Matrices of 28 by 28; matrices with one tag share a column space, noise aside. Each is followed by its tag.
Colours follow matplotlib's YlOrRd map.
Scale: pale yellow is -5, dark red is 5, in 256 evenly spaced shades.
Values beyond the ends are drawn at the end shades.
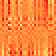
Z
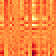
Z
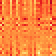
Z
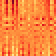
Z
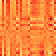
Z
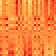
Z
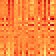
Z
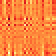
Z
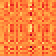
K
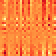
Z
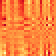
Z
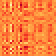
K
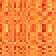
K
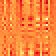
Z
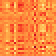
K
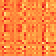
K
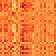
K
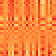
Z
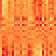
Z
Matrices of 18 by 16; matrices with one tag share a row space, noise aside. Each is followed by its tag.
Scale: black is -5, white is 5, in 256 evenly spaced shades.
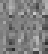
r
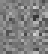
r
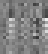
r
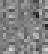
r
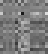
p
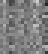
r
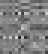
p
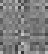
p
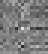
p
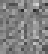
r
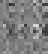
r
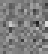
r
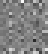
r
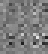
r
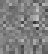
r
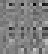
r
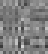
p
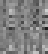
r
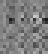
r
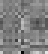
p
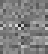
p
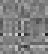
p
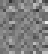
r
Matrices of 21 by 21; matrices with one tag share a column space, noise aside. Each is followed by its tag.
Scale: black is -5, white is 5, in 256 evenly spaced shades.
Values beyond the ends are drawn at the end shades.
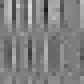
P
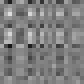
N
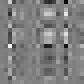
N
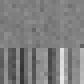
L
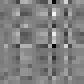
N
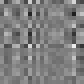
N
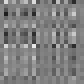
N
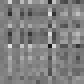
N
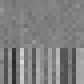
L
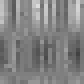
P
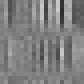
P
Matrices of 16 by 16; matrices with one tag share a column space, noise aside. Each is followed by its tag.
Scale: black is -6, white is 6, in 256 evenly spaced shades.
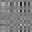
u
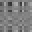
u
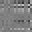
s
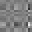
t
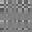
s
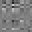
s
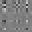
s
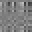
u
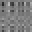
u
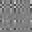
s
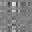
u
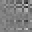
s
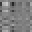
u
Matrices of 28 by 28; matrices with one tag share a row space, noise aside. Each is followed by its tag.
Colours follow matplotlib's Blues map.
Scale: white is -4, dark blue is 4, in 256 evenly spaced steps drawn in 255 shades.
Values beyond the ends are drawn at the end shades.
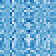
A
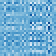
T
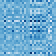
T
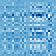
T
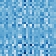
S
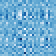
S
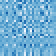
S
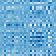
T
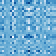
A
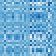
T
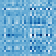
T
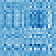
T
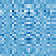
A
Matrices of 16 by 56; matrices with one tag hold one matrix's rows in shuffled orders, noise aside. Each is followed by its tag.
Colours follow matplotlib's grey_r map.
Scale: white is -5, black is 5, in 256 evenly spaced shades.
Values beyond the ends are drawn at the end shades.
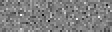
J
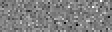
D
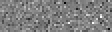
D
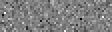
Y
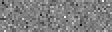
Y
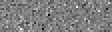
J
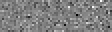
D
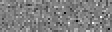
D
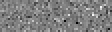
D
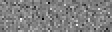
J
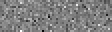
J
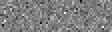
Y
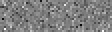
Y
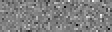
D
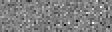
D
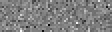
J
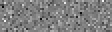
Y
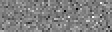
D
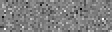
Y
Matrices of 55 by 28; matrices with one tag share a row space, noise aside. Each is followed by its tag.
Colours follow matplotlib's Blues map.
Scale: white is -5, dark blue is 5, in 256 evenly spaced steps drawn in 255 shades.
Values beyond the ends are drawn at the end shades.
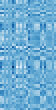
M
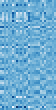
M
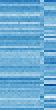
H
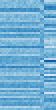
H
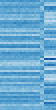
H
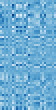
M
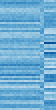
H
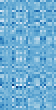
M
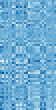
M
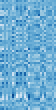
M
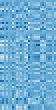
M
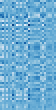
M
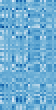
M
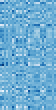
M
